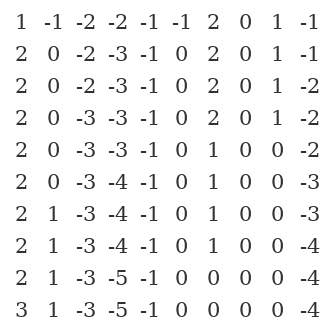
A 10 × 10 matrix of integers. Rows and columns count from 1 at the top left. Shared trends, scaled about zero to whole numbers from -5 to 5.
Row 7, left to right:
2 1 -3 -4 -1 0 1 0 0 -3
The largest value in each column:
3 1 -2 -2 -1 0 2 0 1 -1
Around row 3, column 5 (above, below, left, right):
-1 -1 -3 0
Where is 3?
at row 10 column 1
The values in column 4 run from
-5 to -2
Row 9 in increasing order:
-5 -4 -3 -1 0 0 0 0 1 2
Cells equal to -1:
14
